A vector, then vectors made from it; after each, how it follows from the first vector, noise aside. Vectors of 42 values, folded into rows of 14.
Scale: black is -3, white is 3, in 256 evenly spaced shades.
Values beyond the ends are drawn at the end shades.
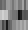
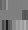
partly zeroed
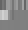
partly zeroed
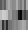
copied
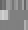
partly zeroed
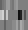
partly zeroed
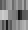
copied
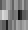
copied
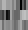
reversed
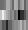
copied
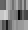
copied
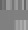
partly zeroed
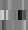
partly zeroed
